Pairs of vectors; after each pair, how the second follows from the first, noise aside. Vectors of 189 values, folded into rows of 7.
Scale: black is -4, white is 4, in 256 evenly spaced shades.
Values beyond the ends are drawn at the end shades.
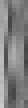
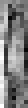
scaled up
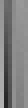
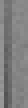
shrunk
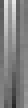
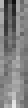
negated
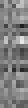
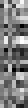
scaled up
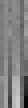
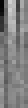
reversed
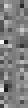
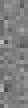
shrunk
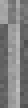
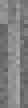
shrunk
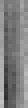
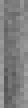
shrunk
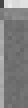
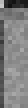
negated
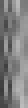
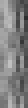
reversed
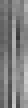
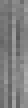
shrunk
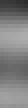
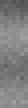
shrunk
